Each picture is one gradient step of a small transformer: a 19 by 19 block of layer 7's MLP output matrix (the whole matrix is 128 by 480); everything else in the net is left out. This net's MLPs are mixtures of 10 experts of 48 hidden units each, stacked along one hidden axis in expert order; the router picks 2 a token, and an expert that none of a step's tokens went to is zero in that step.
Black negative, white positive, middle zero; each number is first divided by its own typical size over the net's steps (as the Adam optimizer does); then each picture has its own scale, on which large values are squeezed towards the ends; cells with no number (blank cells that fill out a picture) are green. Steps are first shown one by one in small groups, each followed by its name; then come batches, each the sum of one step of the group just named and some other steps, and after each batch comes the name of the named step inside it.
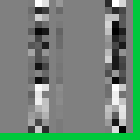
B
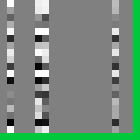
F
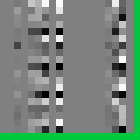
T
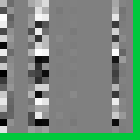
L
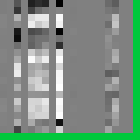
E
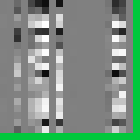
E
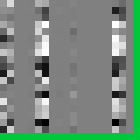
F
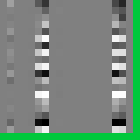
F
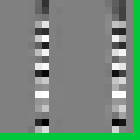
B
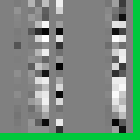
T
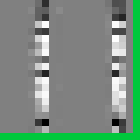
B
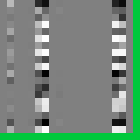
F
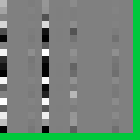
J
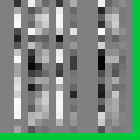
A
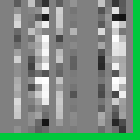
A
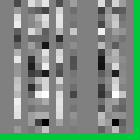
A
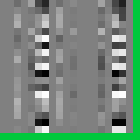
A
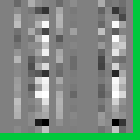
A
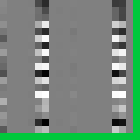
J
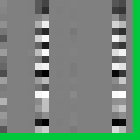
J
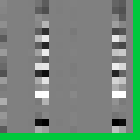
J
